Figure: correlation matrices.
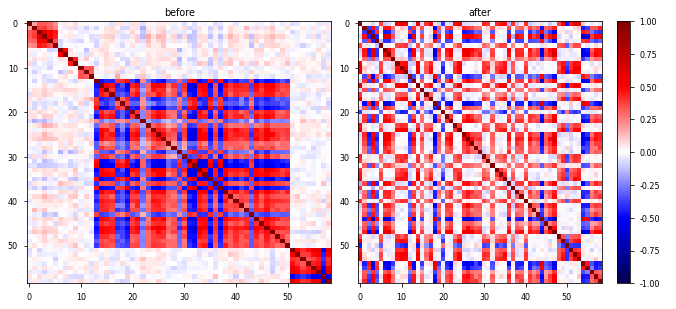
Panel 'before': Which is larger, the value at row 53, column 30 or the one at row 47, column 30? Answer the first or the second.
the second
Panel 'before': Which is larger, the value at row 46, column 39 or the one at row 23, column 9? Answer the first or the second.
the first
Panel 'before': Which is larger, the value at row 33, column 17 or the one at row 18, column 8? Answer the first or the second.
the second
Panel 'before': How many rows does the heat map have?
59
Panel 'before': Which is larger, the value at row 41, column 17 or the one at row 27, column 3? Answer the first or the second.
the second
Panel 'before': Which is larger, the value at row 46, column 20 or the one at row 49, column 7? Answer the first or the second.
the first
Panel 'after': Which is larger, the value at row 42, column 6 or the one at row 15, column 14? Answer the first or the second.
the first
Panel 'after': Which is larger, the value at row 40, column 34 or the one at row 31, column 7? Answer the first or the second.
the first
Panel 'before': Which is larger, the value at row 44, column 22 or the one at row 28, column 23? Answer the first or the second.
the second
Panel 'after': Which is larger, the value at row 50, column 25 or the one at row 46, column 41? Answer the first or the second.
the second
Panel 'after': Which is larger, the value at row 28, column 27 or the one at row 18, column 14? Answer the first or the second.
the first
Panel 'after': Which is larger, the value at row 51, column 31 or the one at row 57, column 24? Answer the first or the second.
the first
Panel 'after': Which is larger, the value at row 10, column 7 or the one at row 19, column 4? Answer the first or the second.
the first
